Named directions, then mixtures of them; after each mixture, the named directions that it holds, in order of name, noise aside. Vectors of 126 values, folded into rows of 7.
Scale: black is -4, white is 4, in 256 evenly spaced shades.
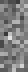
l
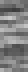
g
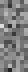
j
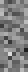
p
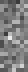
l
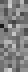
j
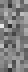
j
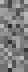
j, p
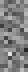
p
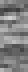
g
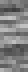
g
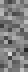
p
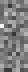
j, p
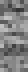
g, j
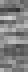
g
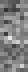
g, l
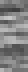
g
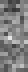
g, l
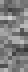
g, p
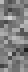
g, p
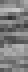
g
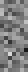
p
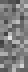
l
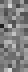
j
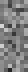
j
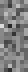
j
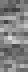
g, l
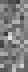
l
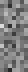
j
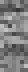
g, j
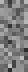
j, p
